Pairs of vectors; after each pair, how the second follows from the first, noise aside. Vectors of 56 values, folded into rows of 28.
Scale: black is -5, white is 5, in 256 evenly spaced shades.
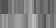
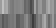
negated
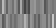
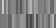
reversed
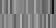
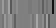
partly zeroed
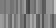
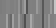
partly zeroed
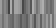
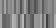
reversed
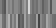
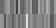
reversed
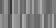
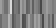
negated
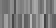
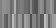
negated
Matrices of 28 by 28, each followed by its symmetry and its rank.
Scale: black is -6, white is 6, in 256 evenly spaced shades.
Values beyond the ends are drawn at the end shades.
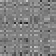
neither, rank three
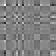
symmetric, rank two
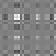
symmetric, rank one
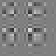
symmetric, rank one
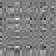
neither, rank three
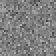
neither, full rank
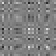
symmetric, rank two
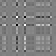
symmetric, rank one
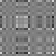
symmetric, rank one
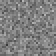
neither, full rank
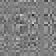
neither, rank three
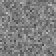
neither, full rank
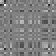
symmetric, rank two
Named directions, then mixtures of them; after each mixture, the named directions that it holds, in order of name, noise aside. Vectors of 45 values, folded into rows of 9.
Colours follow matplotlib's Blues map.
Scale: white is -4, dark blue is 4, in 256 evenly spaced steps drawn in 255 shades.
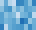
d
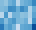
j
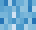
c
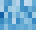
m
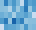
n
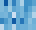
c, n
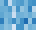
c, d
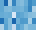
c, n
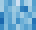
j, m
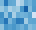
m, n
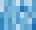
j, m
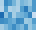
m, n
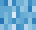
c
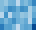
j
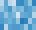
d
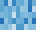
c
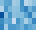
m
